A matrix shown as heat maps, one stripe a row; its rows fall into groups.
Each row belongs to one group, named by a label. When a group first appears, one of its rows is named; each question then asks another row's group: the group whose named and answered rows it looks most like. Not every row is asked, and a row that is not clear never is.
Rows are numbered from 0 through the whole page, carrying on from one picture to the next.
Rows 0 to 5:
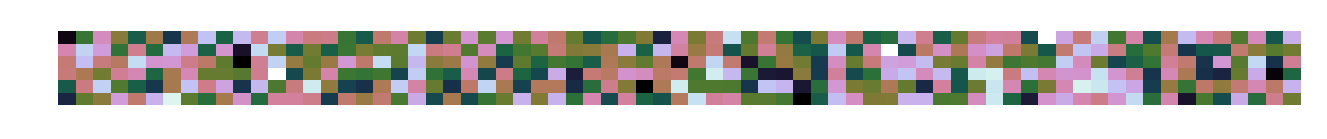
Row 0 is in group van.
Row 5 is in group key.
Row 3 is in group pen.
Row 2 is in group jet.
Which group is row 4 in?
van
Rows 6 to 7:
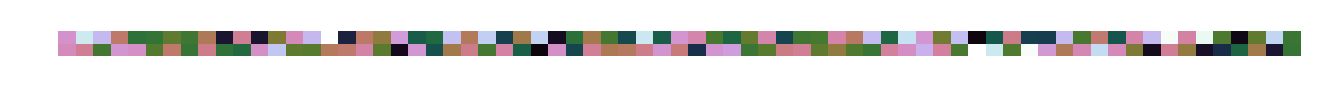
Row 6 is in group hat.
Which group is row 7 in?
pen
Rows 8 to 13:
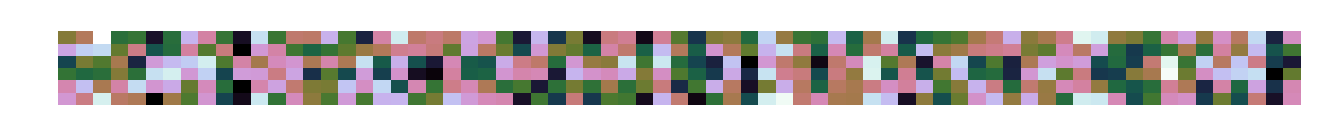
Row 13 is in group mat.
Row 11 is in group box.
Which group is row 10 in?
box
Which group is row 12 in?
jet
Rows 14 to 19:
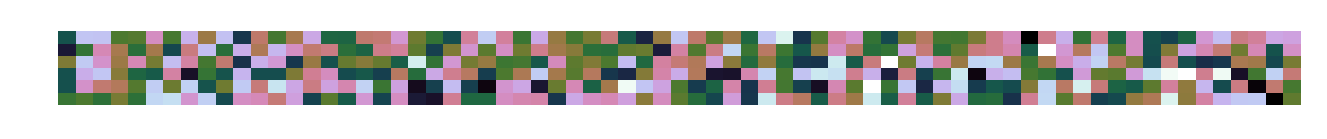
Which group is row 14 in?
van
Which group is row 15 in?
van
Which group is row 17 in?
hat
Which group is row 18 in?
box
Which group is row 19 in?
box
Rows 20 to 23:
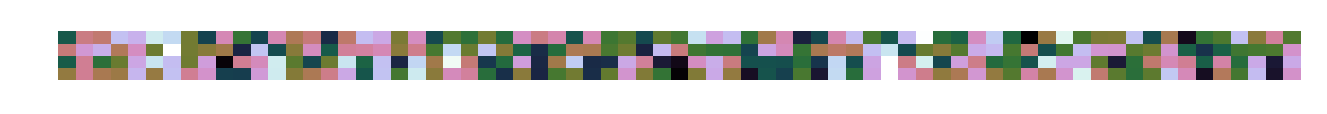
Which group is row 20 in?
key
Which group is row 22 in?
jet
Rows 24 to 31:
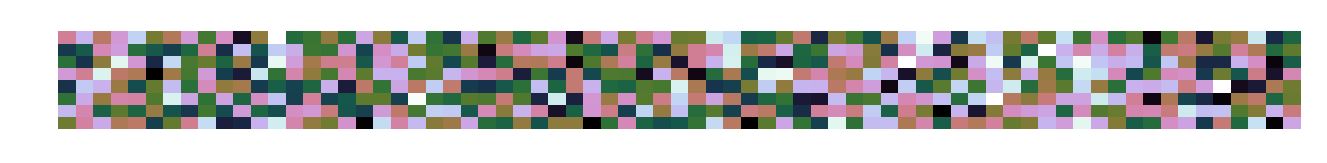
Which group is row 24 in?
pen
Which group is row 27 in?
mat
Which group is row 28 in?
hat
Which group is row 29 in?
pen
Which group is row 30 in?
hat
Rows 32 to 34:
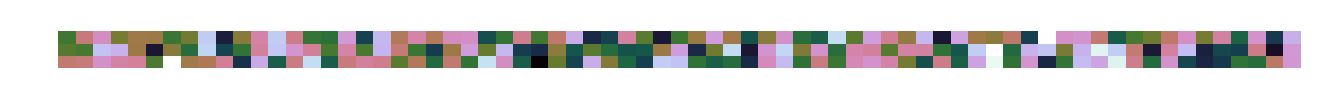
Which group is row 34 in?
mat
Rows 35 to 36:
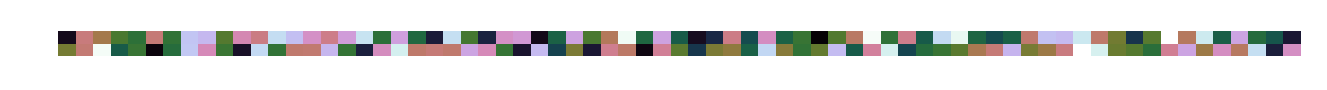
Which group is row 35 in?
box
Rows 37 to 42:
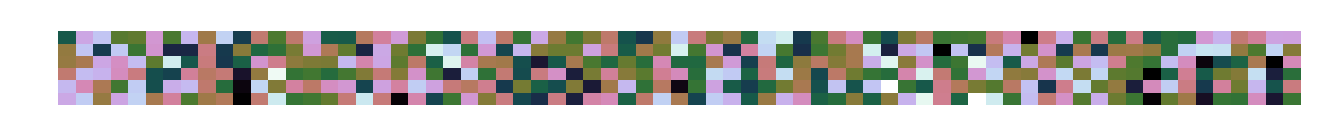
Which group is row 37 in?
van
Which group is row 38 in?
hat
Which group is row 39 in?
mat
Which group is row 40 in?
pen
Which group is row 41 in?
jet
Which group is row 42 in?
pen
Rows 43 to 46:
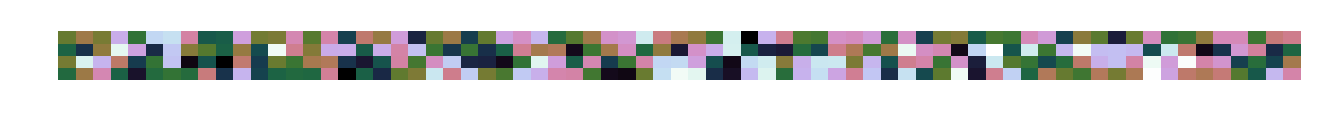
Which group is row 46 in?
hat
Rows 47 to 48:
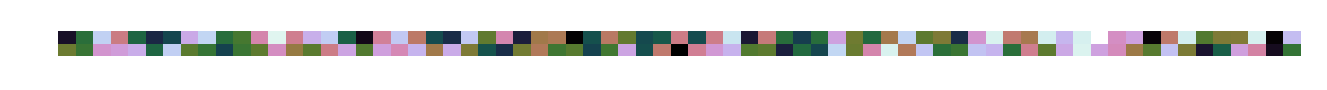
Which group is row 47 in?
van
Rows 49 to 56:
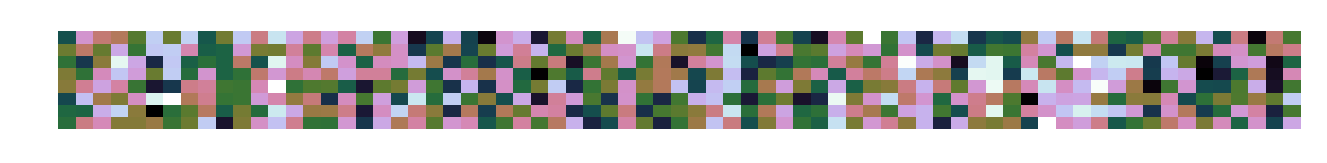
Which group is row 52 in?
mat
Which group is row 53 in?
pen
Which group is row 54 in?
jet
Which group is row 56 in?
jet
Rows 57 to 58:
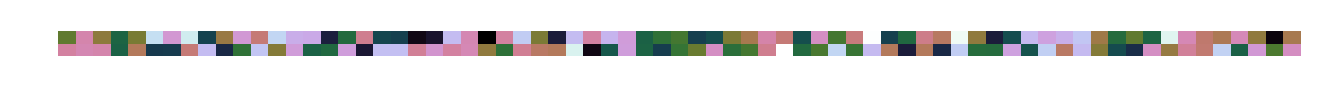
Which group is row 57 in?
box
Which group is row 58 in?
jet
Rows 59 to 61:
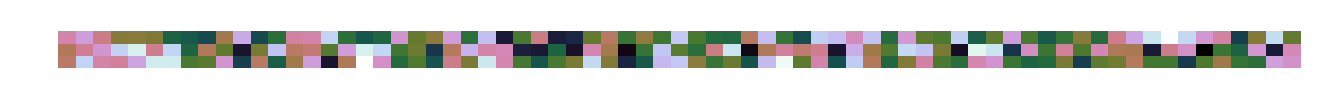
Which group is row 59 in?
hat
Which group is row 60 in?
mat
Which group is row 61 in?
mat
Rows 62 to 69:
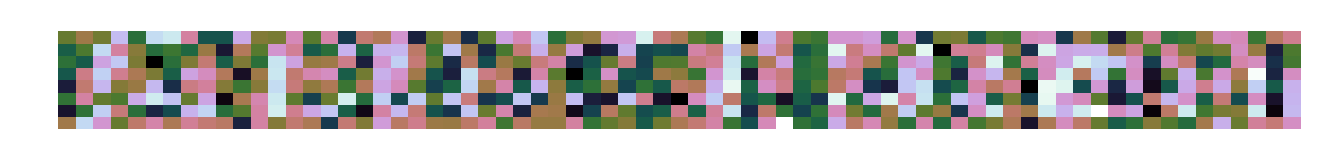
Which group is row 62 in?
box
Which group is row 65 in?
van
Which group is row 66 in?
van
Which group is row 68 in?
van
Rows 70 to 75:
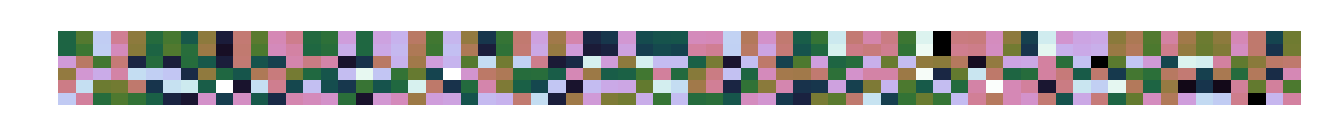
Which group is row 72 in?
hat
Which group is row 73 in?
mat
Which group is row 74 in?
pen
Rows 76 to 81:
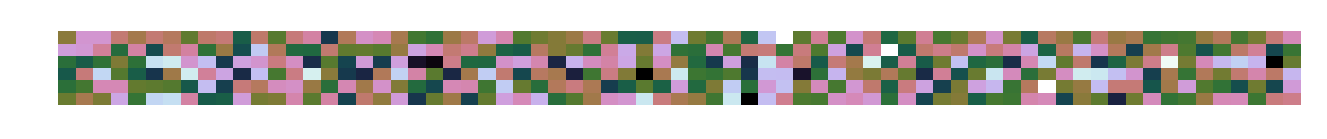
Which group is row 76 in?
mat
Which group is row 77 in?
pen
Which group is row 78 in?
box
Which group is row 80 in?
mat
